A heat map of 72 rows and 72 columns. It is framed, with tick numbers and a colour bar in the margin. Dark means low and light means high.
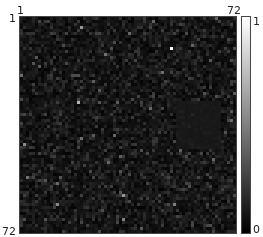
Seam: none. Slope: none. Stripes: none. Odd rows or columns: none. Odd patch: calmer, in the middle right. Histogram: skewed, a long tail of high values. Average level on the scale: 10%.
